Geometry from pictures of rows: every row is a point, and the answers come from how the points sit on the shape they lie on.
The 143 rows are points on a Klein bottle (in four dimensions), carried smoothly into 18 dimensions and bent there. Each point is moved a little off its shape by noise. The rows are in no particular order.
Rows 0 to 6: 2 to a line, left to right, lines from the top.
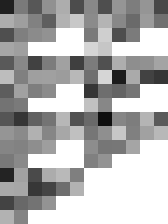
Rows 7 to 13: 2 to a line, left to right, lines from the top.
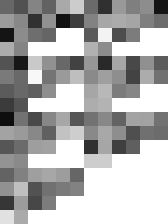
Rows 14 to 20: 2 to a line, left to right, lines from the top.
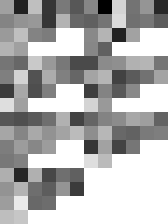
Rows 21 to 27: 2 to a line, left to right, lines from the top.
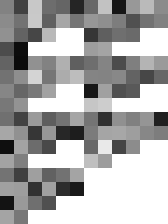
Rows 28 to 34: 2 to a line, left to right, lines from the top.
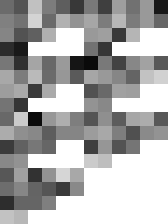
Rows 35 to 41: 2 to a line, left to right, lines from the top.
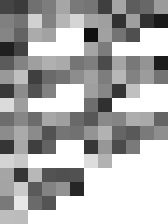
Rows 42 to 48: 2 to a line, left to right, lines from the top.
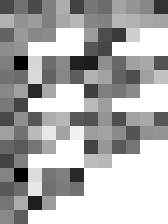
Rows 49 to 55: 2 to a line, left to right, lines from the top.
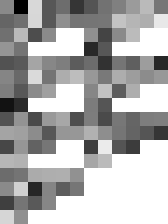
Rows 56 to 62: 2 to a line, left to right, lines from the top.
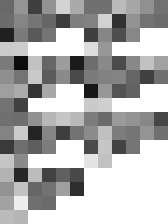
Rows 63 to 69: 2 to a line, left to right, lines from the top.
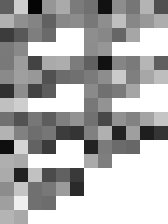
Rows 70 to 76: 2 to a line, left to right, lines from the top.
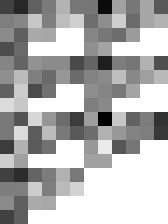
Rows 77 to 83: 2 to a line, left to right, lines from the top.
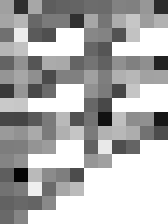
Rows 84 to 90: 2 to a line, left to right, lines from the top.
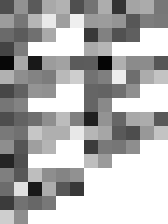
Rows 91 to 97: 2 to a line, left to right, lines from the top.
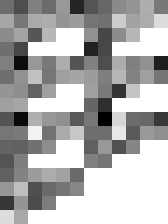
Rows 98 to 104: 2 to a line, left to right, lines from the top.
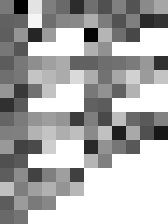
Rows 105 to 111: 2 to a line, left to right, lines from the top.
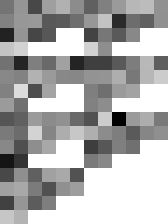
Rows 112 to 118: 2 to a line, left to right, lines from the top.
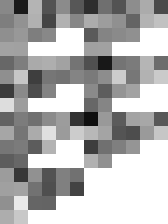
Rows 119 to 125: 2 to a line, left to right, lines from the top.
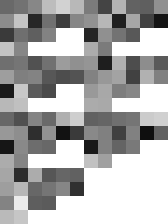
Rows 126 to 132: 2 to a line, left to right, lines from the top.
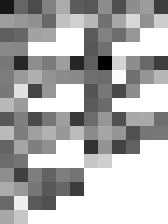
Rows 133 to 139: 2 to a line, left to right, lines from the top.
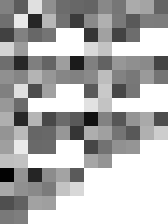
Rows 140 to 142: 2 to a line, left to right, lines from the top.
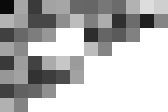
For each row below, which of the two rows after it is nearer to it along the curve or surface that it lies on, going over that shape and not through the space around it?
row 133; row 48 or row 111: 111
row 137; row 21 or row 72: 72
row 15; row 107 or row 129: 129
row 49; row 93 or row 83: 83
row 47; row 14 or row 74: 74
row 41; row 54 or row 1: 54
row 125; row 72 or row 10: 10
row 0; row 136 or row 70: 70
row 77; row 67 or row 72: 67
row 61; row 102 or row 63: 63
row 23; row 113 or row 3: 113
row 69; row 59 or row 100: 59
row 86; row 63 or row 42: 63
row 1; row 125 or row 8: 8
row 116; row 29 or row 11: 29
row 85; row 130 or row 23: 130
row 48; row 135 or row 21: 21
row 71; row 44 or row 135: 135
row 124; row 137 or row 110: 110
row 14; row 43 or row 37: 37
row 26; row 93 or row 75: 93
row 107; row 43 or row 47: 43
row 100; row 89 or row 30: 30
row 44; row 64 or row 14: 14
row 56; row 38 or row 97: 97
